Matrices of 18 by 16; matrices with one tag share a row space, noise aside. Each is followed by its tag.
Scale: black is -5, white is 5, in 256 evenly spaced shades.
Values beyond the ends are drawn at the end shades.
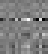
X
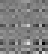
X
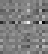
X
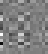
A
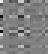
A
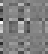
A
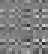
X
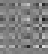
X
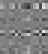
X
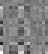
A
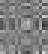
X
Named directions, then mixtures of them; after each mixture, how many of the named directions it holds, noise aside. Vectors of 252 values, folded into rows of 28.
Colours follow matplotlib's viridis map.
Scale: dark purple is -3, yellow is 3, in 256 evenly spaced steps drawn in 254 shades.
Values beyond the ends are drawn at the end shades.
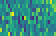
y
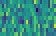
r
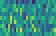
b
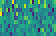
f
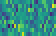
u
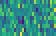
two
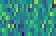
one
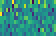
one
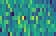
one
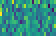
two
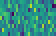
two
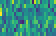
two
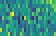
one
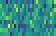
three
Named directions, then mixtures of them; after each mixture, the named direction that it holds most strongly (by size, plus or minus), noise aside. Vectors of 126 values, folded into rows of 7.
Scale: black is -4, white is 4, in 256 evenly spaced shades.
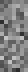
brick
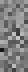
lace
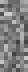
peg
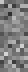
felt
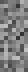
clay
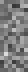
felt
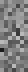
lace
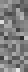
brick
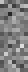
felt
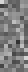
peg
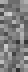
peg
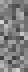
brick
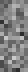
brick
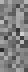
lace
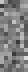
peg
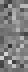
felt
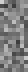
peg
